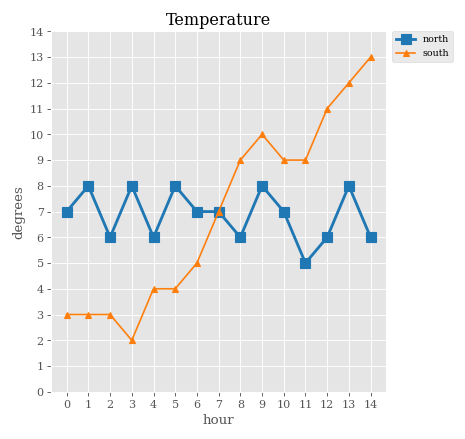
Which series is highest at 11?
south
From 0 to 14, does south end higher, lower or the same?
higher
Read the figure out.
Title: Temperature
x-axis: hour, ticks 0 1 2 3 4 5 6 7 8 9 10 11 12 13 14
y-axis: degrees, ticks 0 1 2 3 4 5 6 7 8 9 10 11 12 13 14
Legend: north, south
Values:
north: 7 8 6 8 6 8 7 7 6 8 7 5 6 8 6
south: 3 3 3 2 4 4 5 7 9 10 9 9 11 12 13
